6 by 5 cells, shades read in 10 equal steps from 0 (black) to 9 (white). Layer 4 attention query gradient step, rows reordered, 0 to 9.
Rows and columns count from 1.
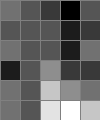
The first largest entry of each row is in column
1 1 1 3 3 4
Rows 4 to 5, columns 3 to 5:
5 2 2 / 7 5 4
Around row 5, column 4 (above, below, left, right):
2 9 7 4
